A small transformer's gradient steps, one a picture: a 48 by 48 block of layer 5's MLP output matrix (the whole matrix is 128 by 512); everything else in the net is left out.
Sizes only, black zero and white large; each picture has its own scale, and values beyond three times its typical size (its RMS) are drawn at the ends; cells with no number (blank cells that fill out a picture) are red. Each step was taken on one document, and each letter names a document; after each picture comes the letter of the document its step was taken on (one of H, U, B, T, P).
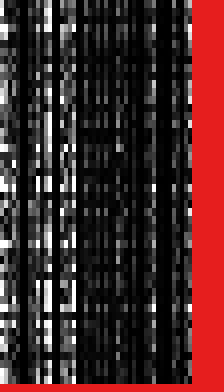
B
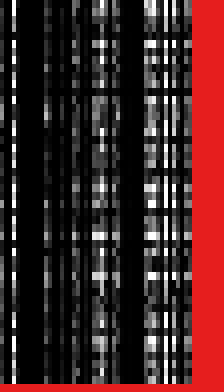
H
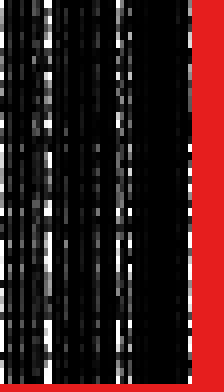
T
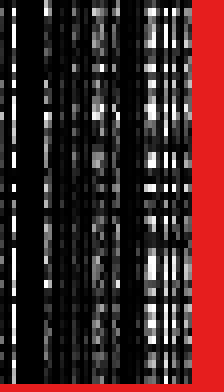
H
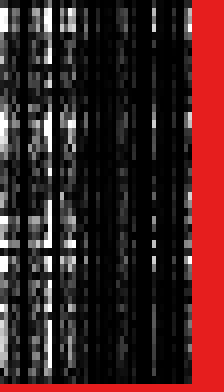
B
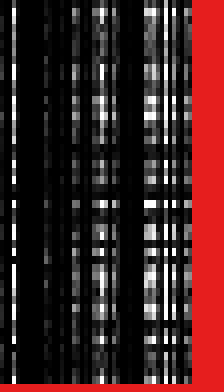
H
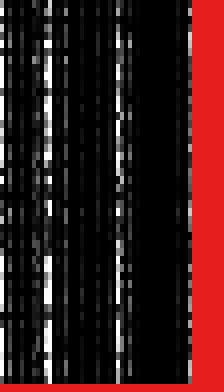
T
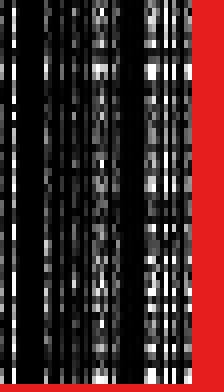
H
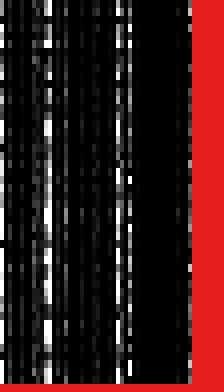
T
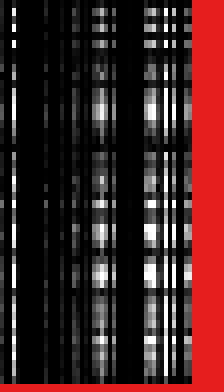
H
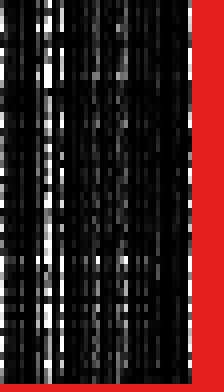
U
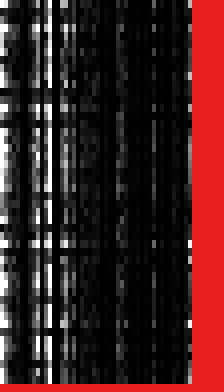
B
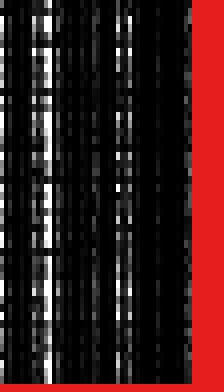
U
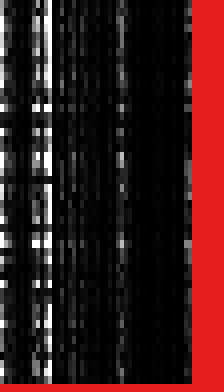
B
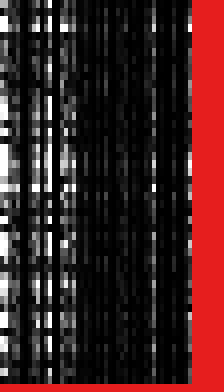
B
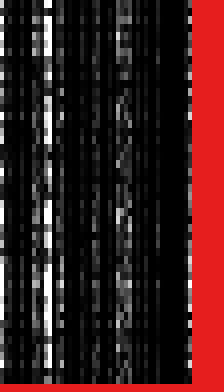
U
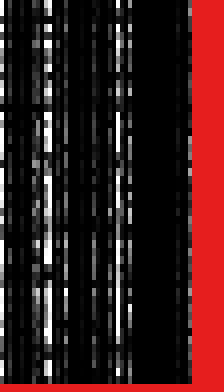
T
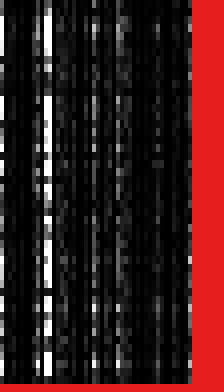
U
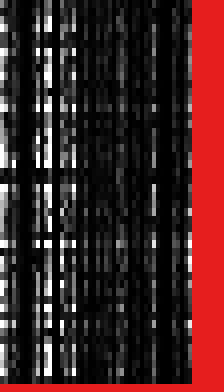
B
